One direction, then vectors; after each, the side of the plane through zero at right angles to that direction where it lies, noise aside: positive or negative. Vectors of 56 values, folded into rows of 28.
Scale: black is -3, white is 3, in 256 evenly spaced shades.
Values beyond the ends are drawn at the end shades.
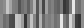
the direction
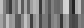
negative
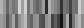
negative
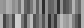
positive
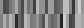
negative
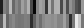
negative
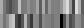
negative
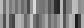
positive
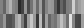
positive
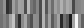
negative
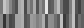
positive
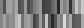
positive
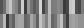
positive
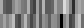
negative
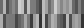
negative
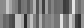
positive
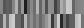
negative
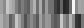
positive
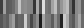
negative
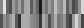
negative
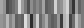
negative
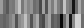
negative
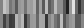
positive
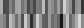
negative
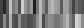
negative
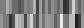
positive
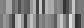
positive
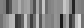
negative
